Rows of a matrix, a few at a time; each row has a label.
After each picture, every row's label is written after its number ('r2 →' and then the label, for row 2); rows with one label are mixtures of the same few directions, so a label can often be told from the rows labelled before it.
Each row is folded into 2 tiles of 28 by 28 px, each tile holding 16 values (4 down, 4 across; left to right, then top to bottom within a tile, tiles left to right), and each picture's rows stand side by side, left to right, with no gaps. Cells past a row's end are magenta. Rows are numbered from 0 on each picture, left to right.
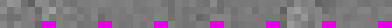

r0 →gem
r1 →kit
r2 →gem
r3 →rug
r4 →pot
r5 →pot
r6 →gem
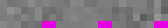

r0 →kit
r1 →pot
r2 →rug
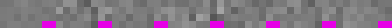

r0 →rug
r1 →gem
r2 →gem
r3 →rug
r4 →kit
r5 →gem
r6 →pot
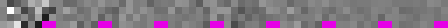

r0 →kit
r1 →kit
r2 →pot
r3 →gem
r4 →pot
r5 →kit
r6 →kit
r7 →pot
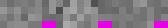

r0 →rug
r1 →pot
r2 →gem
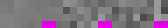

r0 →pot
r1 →kit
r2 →rug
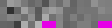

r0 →kit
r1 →pot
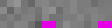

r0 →gem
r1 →pot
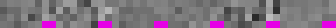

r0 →rug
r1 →gem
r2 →pot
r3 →kit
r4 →rug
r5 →rug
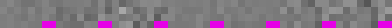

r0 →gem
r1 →rug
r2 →kit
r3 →rug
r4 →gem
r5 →gem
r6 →gem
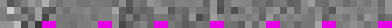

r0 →kit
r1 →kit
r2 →pot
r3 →rug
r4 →kit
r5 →gem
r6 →rug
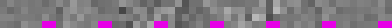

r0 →kit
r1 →pot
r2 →kit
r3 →pot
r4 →rug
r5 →gem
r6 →rug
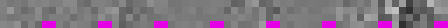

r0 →kit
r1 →gem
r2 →pot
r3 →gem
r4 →gem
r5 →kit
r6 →rug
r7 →pot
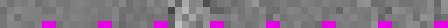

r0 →pot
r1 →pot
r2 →pot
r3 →pot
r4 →gem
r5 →kit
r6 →gem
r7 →rug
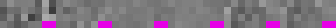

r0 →rug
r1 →kit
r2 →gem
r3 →pot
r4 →pot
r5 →pot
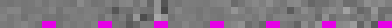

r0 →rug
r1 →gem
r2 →rug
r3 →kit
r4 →kit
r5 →kit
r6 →kit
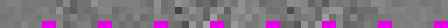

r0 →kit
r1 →pot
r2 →rug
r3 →kit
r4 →pot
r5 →kit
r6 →pot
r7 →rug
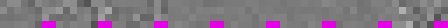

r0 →gem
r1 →gem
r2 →rug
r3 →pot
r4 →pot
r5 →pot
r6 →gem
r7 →kit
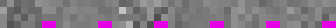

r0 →pot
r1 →pot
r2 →kit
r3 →pot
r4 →pot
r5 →kit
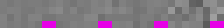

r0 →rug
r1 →rug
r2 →kit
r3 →gem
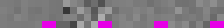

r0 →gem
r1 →kit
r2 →pot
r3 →kit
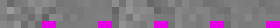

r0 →kit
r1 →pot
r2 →pot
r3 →pot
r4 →pot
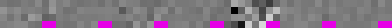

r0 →rug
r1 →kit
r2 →kit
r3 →kit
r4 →kit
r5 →rug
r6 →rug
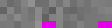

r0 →gem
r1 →pot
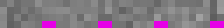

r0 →pot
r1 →rug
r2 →kit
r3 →rug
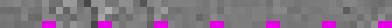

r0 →rug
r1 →gem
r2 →gem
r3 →rug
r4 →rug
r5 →pot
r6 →kit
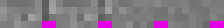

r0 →rug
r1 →rug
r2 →kit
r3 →gem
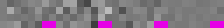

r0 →kit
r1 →gem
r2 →kit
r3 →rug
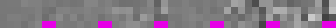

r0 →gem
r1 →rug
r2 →rug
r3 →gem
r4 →gem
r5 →rug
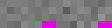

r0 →kit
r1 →kit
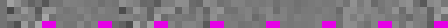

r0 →kit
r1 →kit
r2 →kit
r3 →gem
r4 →rug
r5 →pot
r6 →pot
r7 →gem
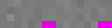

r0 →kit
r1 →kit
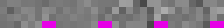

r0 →kit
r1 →gem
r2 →gem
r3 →gem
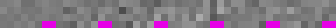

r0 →gem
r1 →kit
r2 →kit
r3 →rug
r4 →gem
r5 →kit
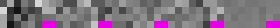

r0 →pot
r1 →gem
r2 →kit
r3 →gem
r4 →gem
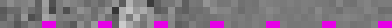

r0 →rug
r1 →kit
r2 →pot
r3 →pot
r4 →pot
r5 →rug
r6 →gem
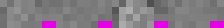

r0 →pot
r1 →kit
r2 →pot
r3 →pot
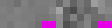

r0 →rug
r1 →pot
